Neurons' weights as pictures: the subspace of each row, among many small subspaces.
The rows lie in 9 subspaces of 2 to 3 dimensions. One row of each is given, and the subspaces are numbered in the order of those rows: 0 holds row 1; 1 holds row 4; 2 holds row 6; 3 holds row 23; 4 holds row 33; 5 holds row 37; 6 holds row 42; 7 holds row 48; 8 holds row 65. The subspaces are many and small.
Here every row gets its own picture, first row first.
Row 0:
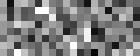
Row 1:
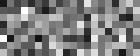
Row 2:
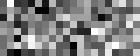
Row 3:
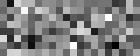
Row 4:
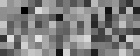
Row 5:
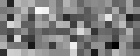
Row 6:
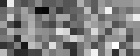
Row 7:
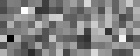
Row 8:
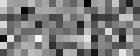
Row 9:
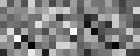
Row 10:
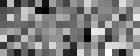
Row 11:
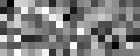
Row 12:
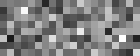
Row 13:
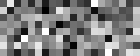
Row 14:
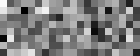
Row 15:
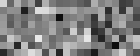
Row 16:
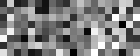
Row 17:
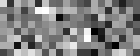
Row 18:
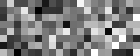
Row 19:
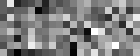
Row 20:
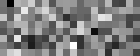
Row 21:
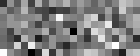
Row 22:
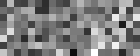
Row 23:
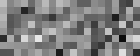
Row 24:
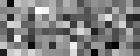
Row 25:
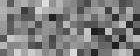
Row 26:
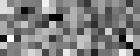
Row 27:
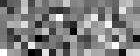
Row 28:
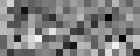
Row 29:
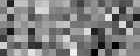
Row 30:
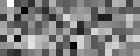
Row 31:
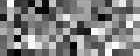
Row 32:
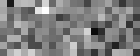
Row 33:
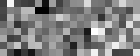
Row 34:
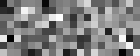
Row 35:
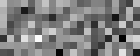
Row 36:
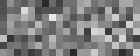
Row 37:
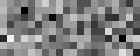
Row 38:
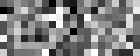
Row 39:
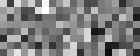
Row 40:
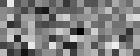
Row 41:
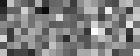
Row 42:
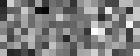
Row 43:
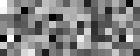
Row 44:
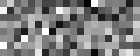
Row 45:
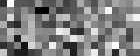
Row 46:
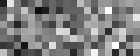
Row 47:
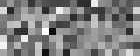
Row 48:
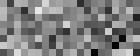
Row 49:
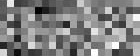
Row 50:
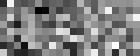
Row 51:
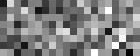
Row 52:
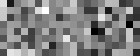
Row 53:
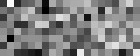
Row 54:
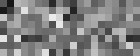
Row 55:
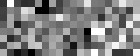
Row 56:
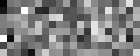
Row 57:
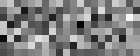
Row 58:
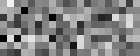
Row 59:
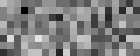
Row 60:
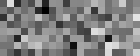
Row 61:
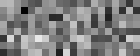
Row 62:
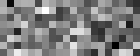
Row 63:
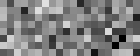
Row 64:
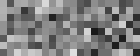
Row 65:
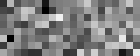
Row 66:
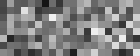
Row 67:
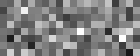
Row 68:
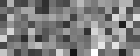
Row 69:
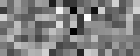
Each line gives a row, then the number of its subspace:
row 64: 5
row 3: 5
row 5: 7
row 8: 0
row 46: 2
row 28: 3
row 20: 4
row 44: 0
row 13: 0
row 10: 0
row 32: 4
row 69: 8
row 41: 6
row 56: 6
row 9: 1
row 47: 0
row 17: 1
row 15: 1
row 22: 3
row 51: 2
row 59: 1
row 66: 5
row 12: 7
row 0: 1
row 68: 3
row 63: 7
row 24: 7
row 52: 6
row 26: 8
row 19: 5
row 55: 4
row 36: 5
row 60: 0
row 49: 7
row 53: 8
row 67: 2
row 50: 2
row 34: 8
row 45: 2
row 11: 8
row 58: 6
